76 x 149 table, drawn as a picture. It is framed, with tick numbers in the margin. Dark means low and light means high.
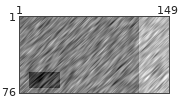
Seam: vertical, 80% of the way across, the right part higher. Grain: diagonal, up to the right. Ninth with the lowest average: bottom left. Odd patch: lower, in the bottom left.
